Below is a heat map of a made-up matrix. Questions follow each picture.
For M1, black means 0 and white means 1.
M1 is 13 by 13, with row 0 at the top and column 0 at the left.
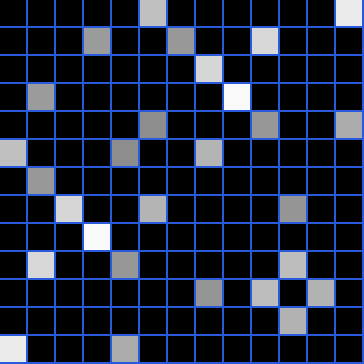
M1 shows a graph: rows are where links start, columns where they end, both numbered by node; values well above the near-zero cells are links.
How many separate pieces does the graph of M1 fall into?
1
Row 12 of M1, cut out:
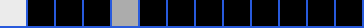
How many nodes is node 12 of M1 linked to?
2
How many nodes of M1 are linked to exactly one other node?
4
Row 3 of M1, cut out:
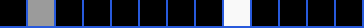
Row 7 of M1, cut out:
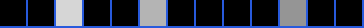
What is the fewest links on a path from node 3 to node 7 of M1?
4
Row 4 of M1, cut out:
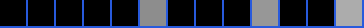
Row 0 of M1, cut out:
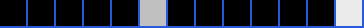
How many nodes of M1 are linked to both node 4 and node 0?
2
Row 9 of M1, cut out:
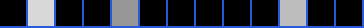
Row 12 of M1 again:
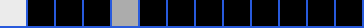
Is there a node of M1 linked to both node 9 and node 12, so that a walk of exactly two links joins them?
yes
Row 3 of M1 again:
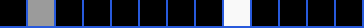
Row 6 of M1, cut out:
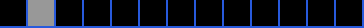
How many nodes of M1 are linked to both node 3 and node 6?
1
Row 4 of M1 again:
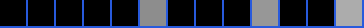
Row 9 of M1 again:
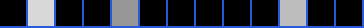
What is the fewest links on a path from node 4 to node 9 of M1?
1
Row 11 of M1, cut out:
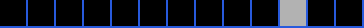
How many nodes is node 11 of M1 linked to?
1
